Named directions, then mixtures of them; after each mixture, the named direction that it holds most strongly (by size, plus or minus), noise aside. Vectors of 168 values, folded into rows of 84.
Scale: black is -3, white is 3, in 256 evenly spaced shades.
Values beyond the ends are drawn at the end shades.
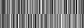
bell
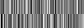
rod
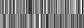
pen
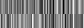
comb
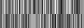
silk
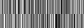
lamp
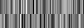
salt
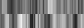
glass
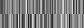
bell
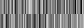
pen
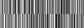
lamp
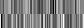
rod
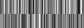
pen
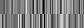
salt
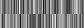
silk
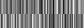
comb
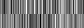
silk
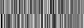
rod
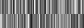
pen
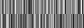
pen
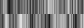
glass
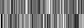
rod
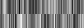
glass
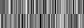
salt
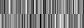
salt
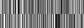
lamp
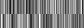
pen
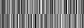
bell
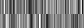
pen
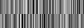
salt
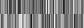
comb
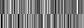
rod
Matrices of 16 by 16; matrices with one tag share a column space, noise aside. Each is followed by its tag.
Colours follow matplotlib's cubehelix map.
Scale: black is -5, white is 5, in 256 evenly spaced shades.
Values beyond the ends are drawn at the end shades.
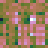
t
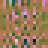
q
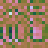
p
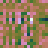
t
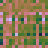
t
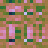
p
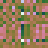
p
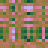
p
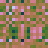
p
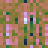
t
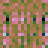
t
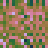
q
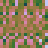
q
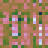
t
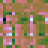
t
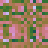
p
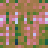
t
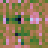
t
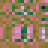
p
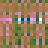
t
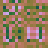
p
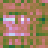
t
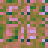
p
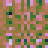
q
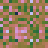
p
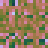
q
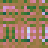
p
